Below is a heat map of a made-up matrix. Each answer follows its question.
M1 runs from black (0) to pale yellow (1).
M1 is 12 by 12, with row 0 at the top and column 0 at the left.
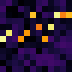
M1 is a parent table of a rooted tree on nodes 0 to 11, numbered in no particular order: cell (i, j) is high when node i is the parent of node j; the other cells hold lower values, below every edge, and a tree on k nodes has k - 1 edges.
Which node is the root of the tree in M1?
2
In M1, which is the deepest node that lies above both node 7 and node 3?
6
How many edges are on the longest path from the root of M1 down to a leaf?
4
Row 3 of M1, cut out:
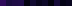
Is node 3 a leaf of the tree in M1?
yes
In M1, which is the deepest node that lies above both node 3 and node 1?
5
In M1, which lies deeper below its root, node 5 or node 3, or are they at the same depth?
node 3
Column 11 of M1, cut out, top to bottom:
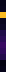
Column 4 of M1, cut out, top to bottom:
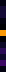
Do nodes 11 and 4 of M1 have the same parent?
no
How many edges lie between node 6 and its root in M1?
3
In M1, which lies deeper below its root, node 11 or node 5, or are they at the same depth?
the same depth
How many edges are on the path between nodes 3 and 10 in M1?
5
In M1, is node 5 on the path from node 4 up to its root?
yes
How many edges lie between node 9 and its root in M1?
1
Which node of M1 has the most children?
2
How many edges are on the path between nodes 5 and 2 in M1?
1
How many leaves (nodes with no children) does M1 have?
8
